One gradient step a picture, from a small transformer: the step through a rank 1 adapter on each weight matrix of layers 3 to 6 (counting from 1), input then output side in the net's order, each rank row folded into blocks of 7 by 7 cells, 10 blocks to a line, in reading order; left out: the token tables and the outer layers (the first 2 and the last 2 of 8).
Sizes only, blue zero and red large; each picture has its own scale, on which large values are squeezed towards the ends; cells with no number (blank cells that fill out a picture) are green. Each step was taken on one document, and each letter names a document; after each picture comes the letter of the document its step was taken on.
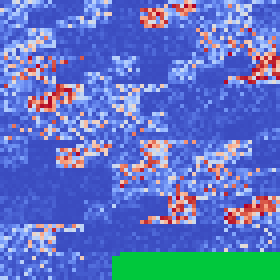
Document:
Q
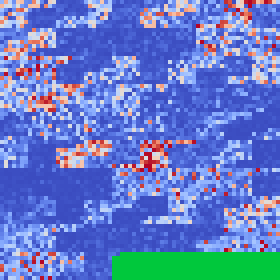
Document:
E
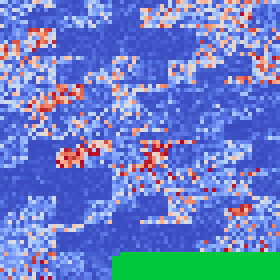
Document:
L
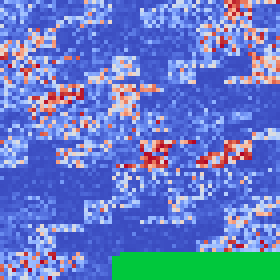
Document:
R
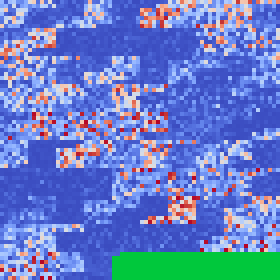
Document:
L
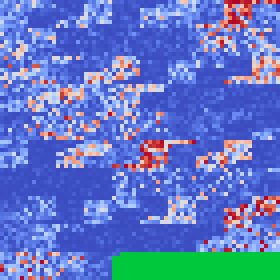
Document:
R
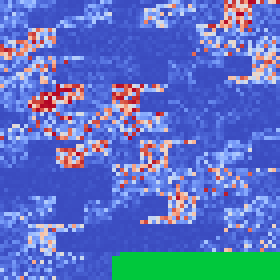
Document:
Q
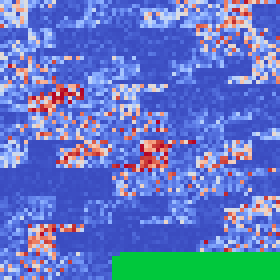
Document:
R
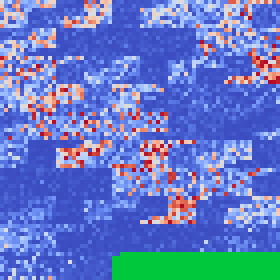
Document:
L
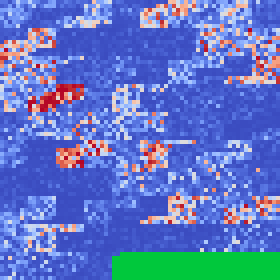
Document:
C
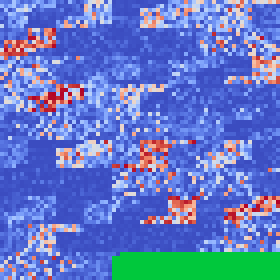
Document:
R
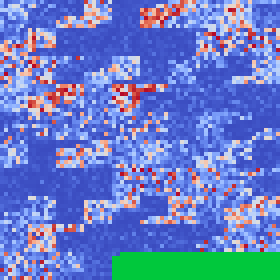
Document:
L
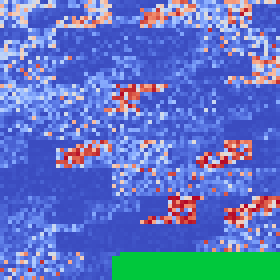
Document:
R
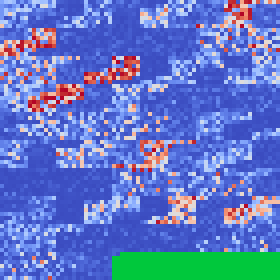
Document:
L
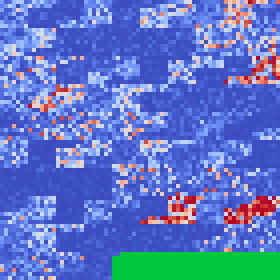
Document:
Q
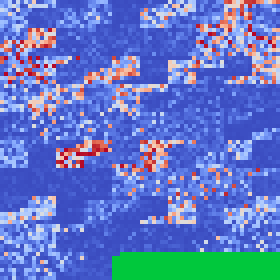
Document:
E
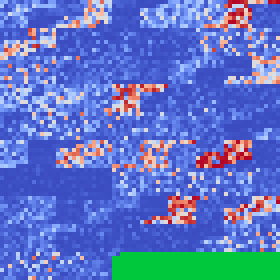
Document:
R
